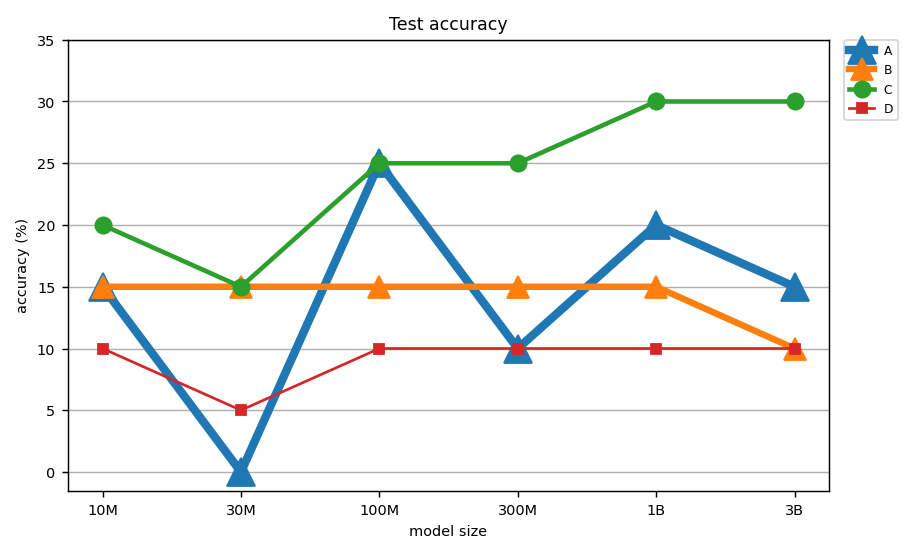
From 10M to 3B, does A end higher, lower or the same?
the same
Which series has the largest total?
C
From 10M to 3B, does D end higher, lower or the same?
the same
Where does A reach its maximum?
100M
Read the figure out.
Title: Test accuracy
x-axis: model size, ticks 10M 30M 100M 300M 1B 3B
y-axis: accuracy (%), ticks 0 5 10 15 20 25 30 35
Legend: A, B, C, D
Values:
A: 15 0 25 10 20 15
B: 15 15 15 15 15 10
C: 20 15 25 25 30 30
D: 10 5 10 10 10 10
